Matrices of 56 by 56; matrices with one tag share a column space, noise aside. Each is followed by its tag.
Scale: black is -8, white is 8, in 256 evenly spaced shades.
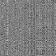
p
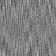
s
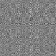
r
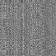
p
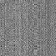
p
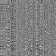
p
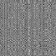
p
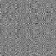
r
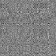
r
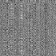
p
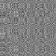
r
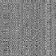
p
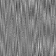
s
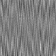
s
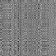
p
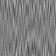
s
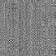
p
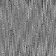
s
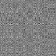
r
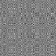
r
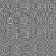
r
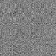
r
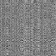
p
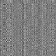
p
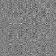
r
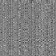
p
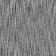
s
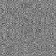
r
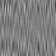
s
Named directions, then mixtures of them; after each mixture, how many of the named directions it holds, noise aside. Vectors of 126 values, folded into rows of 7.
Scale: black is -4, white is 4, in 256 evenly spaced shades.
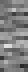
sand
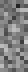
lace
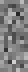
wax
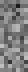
two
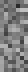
one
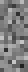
two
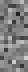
two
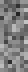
two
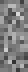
one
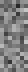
two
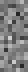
two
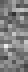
three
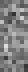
three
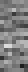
one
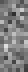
three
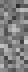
one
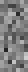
one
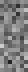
two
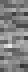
one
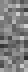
three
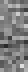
three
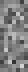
one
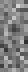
one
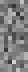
one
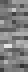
one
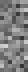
three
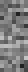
three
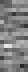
one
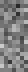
two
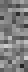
three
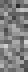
two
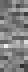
two
